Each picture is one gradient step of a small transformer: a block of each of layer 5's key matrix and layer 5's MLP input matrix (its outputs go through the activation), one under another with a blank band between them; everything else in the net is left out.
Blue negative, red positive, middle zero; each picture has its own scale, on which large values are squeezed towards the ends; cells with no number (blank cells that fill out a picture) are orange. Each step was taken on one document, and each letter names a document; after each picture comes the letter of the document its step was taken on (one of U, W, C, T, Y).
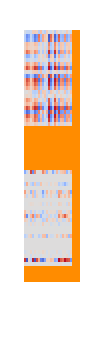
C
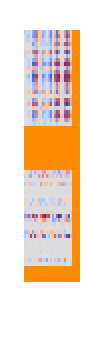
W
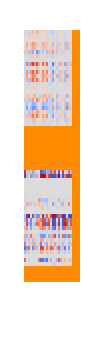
W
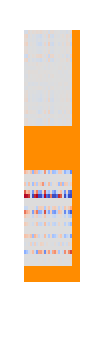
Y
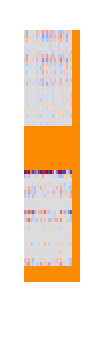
C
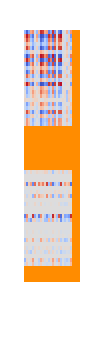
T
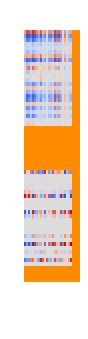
Y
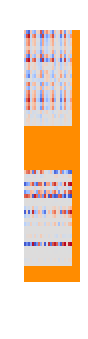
Y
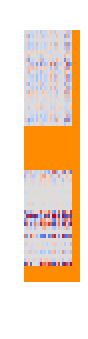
W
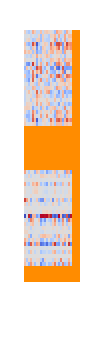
W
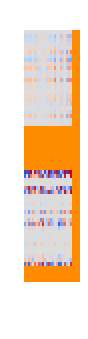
C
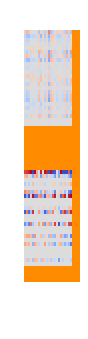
Y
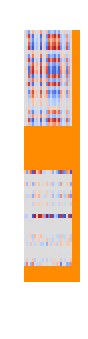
T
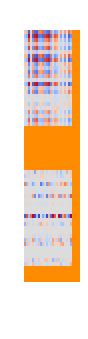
T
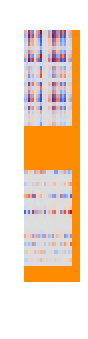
Y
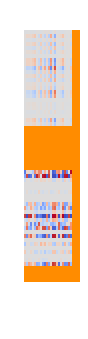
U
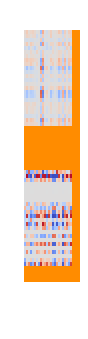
U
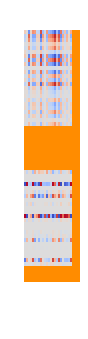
T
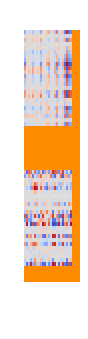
W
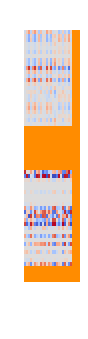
U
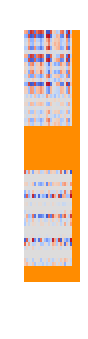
T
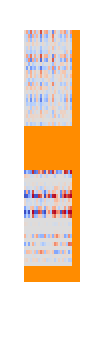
Y
